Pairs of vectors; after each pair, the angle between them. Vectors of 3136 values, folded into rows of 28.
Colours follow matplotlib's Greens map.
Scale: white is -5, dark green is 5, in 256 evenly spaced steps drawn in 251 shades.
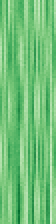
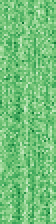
partly aligned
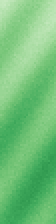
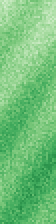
nearly parallel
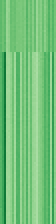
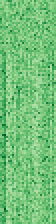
partly aligned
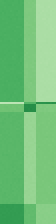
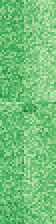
partly aligned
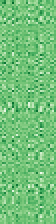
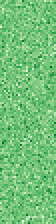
orthogonal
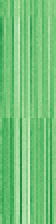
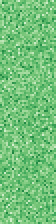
orthogonal
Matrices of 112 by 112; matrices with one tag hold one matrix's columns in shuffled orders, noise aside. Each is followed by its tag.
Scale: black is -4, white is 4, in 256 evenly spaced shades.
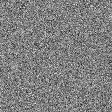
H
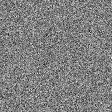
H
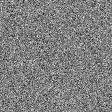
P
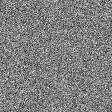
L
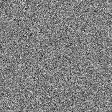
H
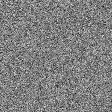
L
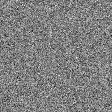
H
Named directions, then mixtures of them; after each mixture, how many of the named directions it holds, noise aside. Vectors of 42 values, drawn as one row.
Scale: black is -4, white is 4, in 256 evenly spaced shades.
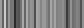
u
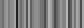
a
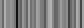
two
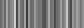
two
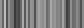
one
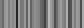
one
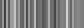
two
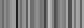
one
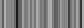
two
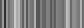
one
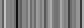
two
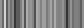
one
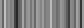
two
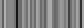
two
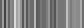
one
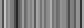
two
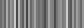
two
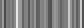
two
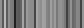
one
